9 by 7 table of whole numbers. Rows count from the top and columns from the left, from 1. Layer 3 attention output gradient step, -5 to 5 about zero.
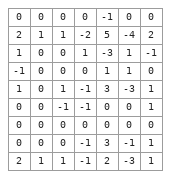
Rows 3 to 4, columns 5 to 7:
-3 1 -1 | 1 1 0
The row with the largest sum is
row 2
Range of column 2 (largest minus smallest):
1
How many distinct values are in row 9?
4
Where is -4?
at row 2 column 6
